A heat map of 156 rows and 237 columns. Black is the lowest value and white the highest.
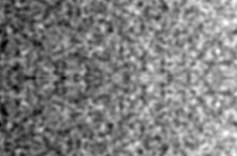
Odd rows or columns: none. Lone odd cells: none. Grain: blotchy. Mirror symmetry: top to bottom. Stripes: none. Slope: up to the right.
